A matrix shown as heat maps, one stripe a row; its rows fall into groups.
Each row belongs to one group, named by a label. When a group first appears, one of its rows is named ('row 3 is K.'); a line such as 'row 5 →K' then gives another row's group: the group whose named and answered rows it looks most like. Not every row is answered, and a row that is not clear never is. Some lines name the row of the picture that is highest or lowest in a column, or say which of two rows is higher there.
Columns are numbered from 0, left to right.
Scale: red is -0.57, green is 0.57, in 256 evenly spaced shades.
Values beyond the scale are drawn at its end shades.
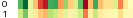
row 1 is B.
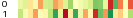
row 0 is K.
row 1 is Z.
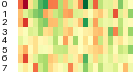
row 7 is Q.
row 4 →Z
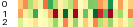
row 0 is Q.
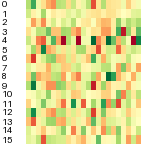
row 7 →K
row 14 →Z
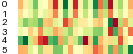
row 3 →K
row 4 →B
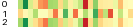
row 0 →B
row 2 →B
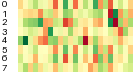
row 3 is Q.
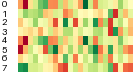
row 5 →Q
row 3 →K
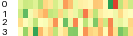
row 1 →B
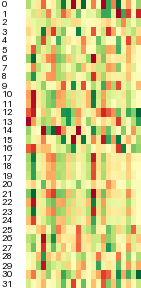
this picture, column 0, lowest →13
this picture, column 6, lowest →14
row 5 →Q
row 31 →Z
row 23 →B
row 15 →Z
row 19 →B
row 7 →Q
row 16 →K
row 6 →B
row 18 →B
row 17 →B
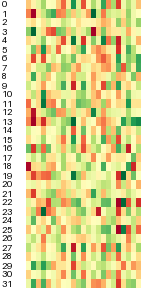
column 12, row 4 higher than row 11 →No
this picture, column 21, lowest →18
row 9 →Z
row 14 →Z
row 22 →K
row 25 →K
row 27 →Z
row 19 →K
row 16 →Q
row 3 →B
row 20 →K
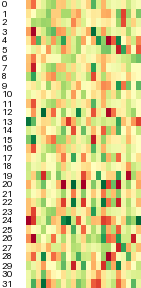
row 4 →Q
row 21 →Z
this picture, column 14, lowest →31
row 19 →Q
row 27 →K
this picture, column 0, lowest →24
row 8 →B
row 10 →Z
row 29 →Z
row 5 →K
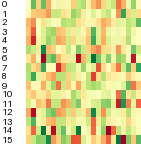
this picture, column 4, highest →15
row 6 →Q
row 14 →Q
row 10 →K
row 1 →K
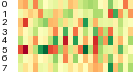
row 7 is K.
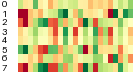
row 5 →B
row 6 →K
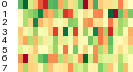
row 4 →Q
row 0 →B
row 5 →Z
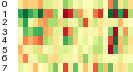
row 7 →Z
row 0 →K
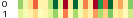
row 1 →Z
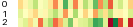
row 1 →Z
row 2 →K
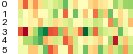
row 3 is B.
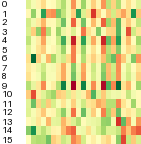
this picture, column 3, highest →1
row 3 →Q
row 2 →Z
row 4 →Z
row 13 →K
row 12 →Z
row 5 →Z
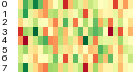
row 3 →K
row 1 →B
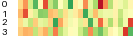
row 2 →Q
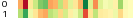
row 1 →B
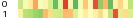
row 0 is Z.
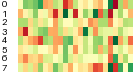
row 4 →K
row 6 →K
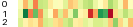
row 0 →Q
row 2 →K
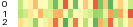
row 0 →Z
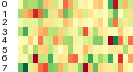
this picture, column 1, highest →7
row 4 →K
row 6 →Q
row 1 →K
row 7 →B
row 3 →B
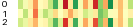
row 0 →Z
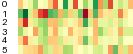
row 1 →B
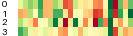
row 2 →Z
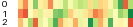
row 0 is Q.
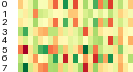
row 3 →B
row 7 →B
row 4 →K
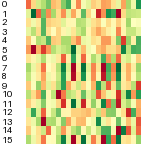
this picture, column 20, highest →10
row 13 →Q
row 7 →Z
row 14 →K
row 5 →K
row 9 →Q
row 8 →Z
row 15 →Z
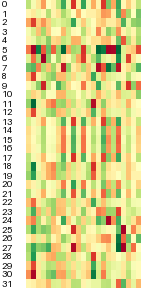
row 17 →Z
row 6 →Q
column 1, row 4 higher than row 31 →Yes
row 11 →B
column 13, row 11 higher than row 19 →No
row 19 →B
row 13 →Z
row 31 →K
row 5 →Q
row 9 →Q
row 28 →B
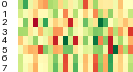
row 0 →B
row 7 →Z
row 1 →Z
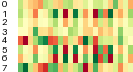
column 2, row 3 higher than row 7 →No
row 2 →Z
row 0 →K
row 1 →Z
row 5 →Z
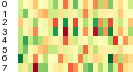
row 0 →Z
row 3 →Z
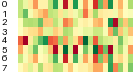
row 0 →Z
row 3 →K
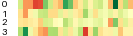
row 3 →B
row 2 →K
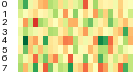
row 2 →Q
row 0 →B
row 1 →Z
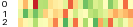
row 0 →Q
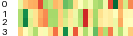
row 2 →B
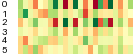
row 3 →Z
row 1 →B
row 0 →Z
